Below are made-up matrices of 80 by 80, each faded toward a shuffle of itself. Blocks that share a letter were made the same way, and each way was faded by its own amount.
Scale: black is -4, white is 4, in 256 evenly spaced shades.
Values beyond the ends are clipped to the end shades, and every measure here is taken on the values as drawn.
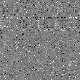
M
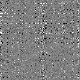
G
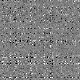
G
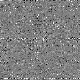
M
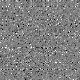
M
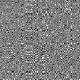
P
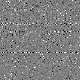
M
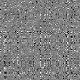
P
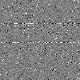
M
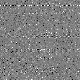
M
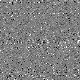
M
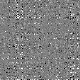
G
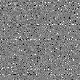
M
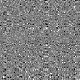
P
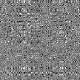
P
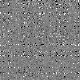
G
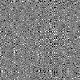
P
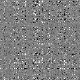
G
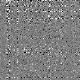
G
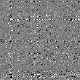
G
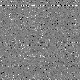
M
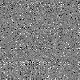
M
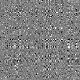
P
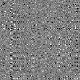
P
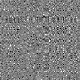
P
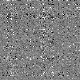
G
